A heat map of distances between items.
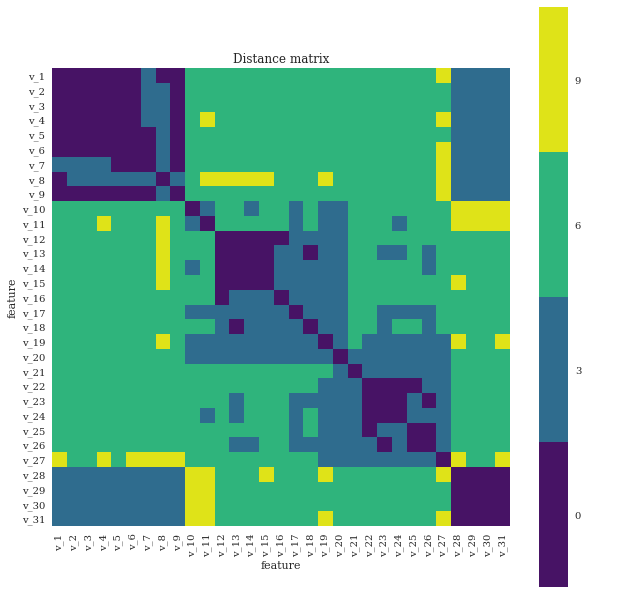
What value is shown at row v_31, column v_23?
6
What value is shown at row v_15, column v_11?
6
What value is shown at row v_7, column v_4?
3
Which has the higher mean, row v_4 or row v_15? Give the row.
v_15
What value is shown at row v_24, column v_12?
6
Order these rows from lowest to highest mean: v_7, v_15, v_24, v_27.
v_7, v_24, v_15, v_27
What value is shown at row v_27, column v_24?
3
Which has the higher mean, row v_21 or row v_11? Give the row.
v_11
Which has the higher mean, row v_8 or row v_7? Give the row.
v_8
